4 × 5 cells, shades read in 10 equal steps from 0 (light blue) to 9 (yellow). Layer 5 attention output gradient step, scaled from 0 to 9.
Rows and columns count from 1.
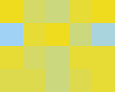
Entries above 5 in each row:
4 2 4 4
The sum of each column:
24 27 24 28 26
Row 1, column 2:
6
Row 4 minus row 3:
-1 1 0 -1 0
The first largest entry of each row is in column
1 3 1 5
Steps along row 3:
down down up same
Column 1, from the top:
9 0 8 7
